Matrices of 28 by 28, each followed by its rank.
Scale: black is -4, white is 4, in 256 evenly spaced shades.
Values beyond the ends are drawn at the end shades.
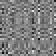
three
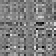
three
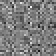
five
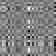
two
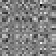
three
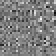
five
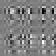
two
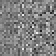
five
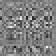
three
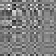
two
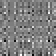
two
